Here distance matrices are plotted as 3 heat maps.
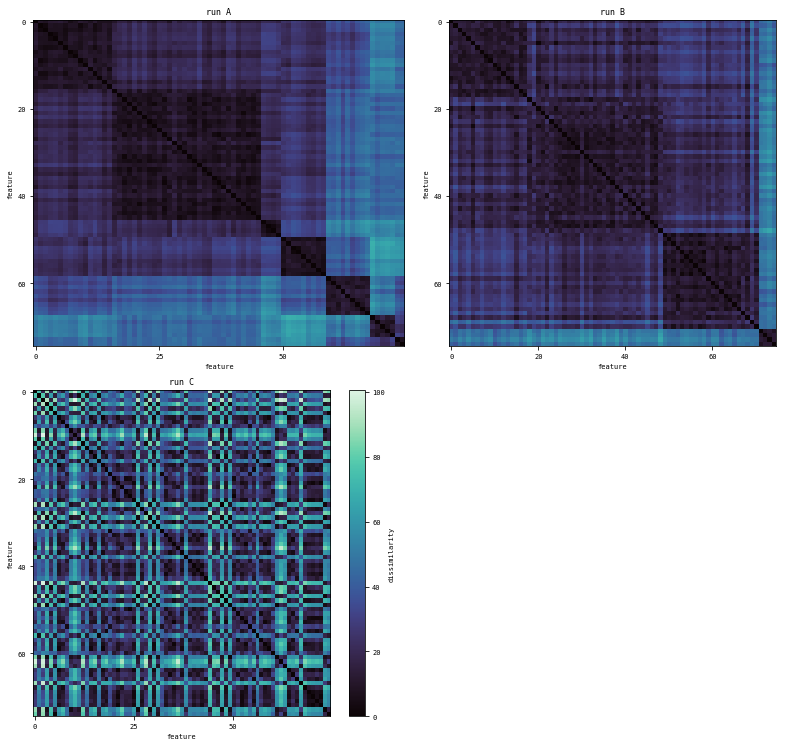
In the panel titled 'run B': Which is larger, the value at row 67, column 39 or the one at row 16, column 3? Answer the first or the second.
the first
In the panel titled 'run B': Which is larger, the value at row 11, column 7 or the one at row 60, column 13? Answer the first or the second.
the second
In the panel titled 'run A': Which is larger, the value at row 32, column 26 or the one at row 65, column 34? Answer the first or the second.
the second
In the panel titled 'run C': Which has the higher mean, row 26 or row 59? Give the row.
26
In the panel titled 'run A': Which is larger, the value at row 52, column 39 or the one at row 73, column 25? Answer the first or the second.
the second
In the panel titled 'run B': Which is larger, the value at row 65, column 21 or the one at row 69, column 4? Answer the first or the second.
the second
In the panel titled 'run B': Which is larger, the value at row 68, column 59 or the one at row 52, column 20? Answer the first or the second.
the second
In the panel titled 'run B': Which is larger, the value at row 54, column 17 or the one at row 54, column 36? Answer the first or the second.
the first
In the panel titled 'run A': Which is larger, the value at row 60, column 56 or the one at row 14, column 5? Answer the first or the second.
the first
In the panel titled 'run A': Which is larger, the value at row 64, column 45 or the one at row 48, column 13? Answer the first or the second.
the first
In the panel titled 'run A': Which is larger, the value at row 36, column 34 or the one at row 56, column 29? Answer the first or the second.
the second
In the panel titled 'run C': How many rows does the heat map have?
75
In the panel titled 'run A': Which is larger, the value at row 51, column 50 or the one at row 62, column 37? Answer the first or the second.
the second
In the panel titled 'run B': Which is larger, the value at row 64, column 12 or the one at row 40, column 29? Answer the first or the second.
the first
